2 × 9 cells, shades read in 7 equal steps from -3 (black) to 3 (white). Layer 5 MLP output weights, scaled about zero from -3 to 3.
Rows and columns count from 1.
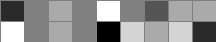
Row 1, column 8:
1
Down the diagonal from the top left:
-2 0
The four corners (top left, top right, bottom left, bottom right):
-2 1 3 -2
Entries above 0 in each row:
4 5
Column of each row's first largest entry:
5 1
